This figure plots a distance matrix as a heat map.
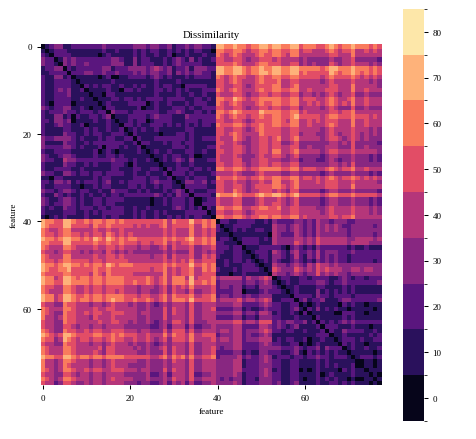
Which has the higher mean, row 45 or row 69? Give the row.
45
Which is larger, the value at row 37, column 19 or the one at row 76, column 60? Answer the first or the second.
the first
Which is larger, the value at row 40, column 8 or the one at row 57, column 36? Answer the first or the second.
the first
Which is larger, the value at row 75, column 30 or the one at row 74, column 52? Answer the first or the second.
the first
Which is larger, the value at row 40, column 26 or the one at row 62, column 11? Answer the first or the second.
the first
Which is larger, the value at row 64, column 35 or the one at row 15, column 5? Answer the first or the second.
the second
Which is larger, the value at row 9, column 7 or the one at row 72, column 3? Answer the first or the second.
the second
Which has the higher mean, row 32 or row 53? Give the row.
53
